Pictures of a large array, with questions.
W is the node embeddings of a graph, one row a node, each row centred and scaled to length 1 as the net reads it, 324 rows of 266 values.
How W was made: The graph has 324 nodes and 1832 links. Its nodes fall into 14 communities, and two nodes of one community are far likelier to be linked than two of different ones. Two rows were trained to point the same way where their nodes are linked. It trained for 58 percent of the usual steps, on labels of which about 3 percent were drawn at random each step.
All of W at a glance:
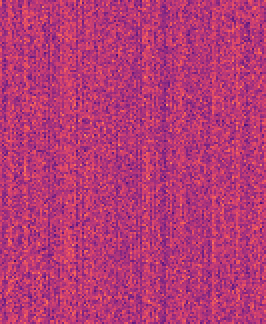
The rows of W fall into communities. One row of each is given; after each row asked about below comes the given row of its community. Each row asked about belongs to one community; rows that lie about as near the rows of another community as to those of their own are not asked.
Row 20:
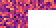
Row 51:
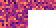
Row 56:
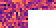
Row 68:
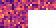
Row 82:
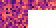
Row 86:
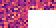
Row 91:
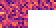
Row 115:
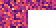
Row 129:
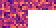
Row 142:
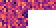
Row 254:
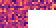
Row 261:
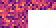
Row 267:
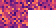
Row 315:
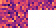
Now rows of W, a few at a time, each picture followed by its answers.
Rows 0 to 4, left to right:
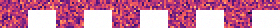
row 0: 51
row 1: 68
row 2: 115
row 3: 51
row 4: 91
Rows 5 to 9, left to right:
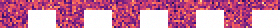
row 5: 51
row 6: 142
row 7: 129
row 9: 142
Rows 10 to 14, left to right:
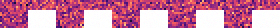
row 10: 20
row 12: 142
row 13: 20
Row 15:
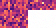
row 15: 82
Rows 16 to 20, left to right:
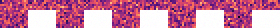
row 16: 20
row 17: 267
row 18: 315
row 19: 254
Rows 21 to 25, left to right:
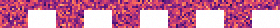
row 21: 129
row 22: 142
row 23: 261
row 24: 86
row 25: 261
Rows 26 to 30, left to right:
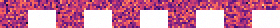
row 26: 115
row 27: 56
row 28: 91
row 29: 115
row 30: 86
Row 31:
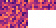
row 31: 142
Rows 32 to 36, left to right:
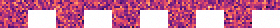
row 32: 86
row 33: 261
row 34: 267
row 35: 68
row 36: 115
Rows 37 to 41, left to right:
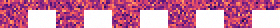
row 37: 315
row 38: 68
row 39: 261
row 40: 86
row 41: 86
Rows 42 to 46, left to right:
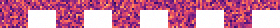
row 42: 91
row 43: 68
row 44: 56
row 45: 142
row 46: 20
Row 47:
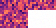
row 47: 68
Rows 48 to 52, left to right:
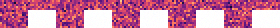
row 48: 20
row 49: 115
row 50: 267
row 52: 115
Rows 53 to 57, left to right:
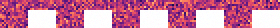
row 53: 142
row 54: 91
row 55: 267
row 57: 86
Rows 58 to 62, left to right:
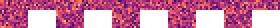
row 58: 51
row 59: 261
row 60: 142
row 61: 91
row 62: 129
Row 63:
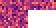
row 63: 254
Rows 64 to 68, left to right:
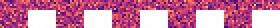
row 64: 68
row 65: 82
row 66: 86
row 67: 261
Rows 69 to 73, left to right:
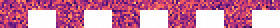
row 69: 115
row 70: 315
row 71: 20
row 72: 261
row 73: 115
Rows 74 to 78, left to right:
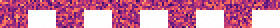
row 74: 91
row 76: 315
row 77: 68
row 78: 315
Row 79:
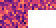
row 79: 68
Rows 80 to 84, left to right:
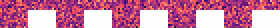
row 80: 254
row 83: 20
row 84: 86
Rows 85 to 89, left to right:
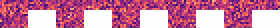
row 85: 82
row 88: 68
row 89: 91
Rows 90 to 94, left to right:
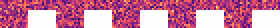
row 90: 254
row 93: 315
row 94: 142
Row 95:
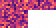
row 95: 20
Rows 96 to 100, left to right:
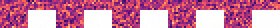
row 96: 82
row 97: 82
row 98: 82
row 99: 82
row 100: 51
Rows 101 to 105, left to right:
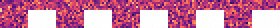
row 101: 267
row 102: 115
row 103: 91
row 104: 82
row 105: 91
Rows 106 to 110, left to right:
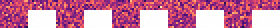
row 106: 20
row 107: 82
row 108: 82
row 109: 20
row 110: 142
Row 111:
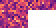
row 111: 261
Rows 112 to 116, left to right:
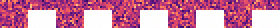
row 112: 315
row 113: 254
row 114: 56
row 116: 129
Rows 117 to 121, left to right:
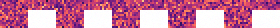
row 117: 142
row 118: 142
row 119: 91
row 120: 51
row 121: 51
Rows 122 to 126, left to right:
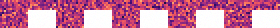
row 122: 315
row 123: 82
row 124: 86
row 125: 56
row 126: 129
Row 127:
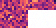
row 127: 129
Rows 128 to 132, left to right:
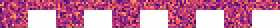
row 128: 86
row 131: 261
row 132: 129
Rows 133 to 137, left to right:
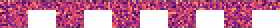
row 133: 315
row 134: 115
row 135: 20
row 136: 129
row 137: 68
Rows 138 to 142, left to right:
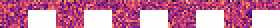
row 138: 82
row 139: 315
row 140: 56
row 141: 91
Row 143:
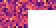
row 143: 142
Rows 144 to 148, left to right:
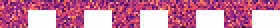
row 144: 129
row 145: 115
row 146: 267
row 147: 261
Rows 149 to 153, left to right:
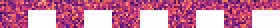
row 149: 267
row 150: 142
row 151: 86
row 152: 68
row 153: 115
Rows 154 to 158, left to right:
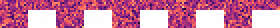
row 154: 91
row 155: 86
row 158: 261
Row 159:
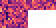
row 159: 51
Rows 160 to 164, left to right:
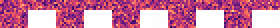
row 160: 56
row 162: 129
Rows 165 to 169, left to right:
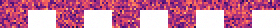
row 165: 68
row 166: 68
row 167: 254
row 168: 68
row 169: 115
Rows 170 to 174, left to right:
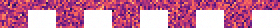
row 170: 56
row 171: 20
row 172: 91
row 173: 82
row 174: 261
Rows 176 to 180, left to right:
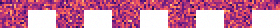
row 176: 68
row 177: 68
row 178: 261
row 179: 267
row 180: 261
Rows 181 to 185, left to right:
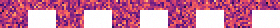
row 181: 56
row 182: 82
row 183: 315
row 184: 86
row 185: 91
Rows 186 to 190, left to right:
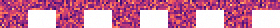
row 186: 129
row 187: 68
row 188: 51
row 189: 315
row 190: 82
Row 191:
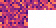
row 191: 91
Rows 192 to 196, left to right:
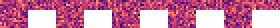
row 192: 56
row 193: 91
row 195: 115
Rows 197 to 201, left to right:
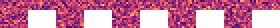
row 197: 261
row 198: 91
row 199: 115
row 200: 68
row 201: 51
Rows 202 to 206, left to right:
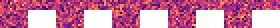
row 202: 261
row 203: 86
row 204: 82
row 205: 91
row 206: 115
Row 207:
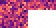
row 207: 129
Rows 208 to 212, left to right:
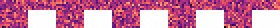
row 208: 91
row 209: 315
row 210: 82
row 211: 267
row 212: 82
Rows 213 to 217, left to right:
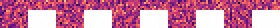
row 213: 86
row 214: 315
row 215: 82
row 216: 68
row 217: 51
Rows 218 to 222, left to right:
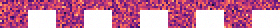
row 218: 82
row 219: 20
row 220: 142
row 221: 315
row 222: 86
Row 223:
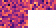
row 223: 20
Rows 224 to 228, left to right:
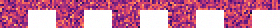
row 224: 267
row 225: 91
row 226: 68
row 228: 129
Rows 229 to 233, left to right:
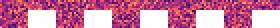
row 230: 315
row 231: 261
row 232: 267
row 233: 261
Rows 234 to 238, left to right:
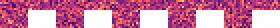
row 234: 315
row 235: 20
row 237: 129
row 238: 142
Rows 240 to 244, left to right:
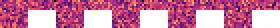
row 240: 142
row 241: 267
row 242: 261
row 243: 51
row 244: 91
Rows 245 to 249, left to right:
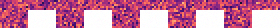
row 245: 56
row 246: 20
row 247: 254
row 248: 91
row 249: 254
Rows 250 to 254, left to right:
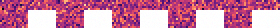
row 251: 129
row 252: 129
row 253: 20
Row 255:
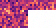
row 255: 82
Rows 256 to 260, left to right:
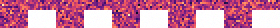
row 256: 254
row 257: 56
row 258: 51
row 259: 254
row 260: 68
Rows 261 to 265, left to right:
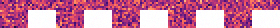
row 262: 91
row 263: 20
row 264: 51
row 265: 129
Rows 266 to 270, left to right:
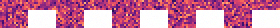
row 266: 51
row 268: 86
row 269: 115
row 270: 91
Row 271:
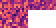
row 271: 82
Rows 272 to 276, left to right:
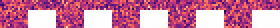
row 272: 56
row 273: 261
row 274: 315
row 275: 86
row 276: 56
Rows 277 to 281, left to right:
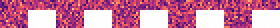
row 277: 56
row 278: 261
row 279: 261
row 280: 82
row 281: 20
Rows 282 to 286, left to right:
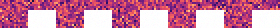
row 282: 267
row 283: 82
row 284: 51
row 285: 56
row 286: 56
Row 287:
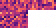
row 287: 20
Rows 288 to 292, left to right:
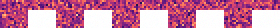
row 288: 315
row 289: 20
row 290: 68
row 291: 91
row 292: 129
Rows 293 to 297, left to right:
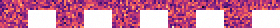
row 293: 56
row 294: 315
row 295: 68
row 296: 115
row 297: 115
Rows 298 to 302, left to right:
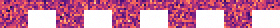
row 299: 68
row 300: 261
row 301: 56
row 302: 56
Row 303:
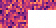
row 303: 56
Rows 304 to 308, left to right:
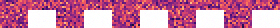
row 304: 142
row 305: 20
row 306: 129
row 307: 115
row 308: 261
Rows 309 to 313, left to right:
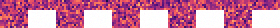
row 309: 142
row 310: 82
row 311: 315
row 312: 129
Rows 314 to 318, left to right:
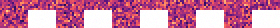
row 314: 129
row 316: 91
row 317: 51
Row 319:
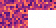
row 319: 82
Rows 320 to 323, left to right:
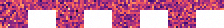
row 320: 56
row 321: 254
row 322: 261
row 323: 115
